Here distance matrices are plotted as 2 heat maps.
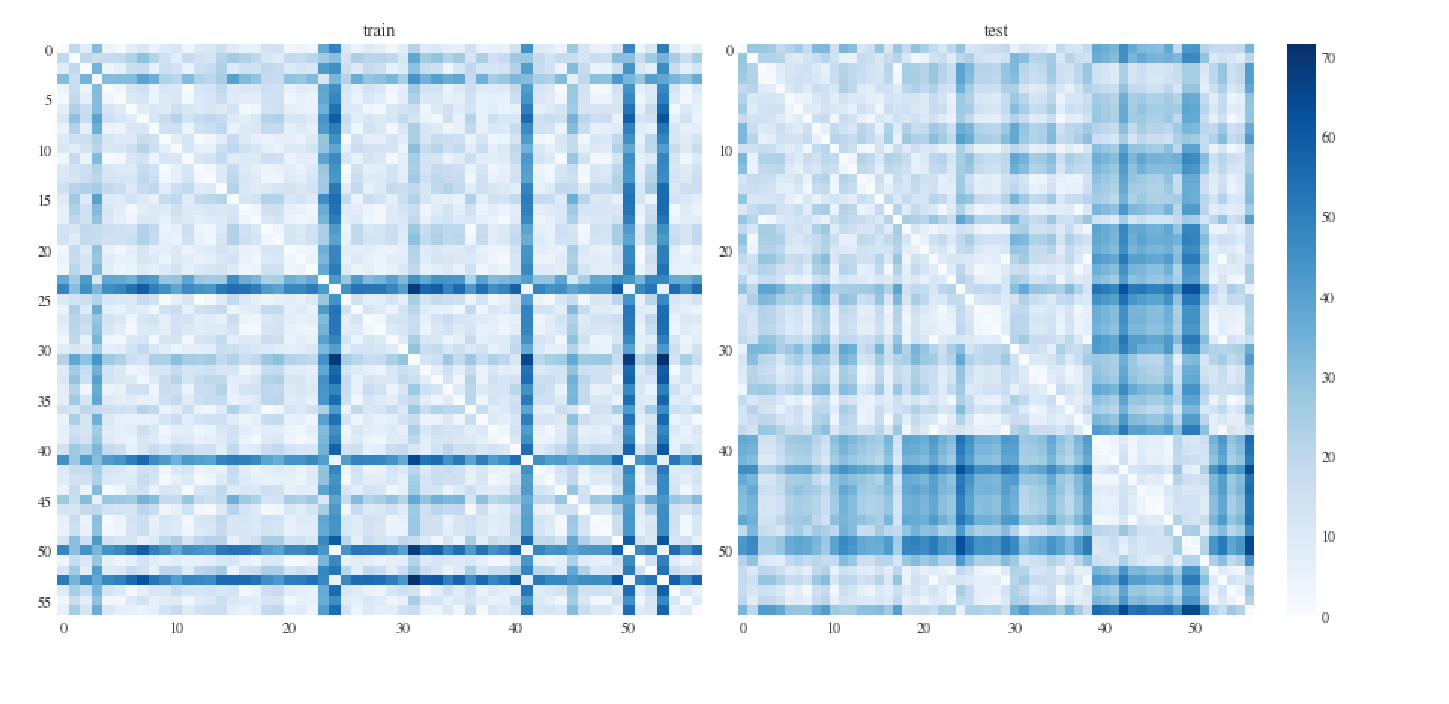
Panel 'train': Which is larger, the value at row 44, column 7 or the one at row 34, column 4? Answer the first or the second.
the first
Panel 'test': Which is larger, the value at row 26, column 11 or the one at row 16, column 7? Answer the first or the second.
the first
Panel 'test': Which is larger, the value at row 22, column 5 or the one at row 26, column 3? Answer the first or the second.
the second
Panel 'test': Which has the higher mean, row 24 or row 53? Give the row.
24
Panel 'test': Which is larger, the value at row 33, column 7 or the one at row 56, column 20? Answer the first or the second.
the second
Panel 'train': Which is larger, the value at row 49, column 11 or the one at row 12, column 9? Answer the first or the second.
the first
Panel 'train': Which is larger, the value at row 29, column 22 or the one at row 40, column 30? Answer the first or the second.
the second
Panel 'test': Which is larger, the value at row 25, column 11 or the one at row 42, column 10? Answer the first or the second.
the second
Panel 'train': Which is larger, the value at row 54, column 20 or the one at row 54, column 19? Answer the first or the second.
the second
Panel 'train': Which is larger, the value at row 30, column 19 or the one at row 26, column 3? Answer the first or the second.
the second
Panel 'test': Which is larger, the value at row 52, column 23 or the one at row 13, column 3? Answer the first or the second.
the second
